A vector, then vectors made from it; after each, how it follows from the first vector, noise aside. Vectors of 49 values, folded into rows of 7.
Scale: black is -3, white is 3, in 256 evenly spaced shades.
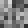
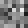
wrapped around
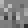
partly zeroed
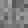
shrunk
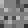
partly zeroed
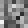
wrapped around
